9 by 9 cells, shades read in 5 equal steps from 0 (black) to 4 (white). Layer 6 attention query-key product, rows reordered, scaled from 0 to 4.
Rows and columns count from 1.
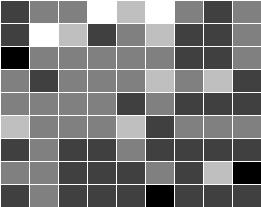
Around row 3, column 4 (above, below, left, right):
1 2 2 2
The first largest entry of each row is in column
4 2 2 6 1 1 2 8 2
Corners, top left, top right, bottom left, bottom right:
1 2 1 1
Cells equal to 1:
33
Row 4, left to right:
2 1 2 2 2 3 2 3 1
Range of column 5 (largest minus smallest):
2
